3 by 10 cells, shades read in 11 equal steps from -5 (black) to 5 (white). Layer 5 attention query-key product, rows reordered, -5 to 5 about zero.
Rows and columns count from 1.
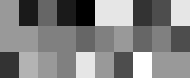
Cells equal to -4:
2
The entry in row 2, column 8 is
-1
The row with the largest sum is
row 3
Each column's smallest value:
-3 -4 -1 -4 -5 0 -2 -3 -2 -2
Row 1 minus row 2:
0 -5 -1 -4 -4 4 3 -2 -2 6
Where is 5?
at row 3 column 8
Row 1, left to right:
1 -4 -1 -4 -5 4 4 -3 -2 4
